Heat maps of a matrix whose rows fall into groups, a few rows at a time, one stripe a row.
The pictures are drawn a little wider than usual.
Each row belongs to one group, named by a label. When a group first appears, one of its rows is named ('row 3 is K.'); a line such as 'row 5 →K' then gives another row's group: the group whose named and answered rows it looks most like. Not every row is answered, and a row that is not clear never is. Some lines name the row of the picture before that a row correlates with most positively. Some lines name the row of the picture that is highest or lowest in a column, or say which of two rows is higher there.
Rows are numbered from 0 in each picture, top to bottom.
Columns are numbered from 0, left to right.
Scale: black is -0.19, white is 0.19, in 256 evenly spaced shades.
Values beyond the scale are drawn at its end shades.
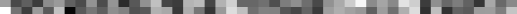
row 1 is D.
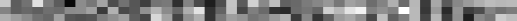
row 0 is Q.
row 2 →D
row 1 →D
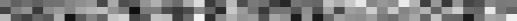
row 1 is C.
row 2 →D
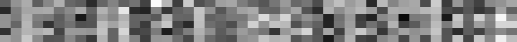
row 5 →Q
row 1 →C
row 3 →Q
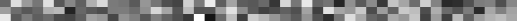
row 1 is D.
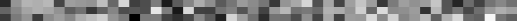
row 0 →C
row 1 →D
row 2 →C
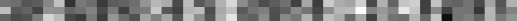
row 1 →D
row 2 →D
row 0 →D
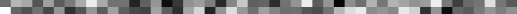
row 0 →C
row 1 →D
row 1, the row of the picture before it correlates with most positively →1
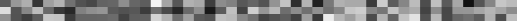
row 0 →D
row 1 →Q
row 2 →D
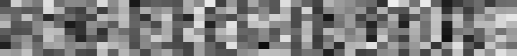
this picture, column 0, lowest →6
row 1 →D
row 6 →C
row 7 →Q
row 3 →Q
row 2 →Q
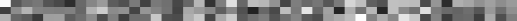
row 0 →Q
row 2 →D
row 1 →C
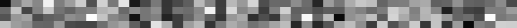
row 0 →C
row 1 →C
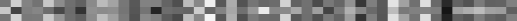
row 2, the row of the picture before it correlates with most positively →1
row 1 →Q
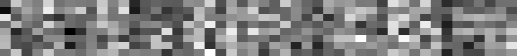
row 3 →C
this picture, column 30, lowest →2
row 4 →Q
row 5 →D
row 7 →C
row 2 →Q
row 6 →D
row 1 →C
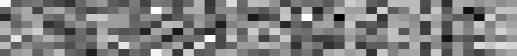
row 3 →Q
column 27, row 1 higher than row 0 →No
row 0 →Q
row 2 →C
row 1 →D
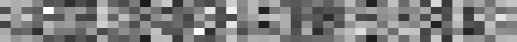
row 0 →Q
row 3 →C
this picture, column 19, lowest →4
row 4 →D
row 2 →Q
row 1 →C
